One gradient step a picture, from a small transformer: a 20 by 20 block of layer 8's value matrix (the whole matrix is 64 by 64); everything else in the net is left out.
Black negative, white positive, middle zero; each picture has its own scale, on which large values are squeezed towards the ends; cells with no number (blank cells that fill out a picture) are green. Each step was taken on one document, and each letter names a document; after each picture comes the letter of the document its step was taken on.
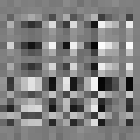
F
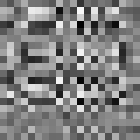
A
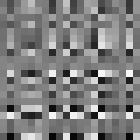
F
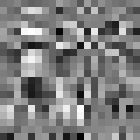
A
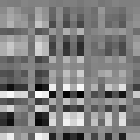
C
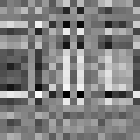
C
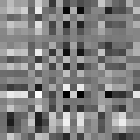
C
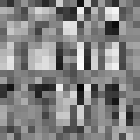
A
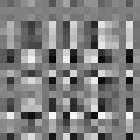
F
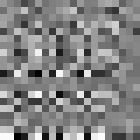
A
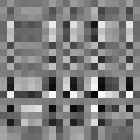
F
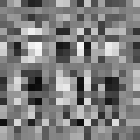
A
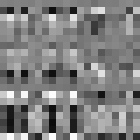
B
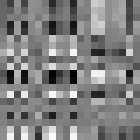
B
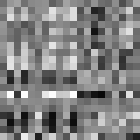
B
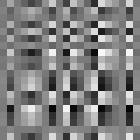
F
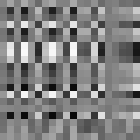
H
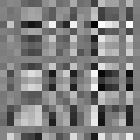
F
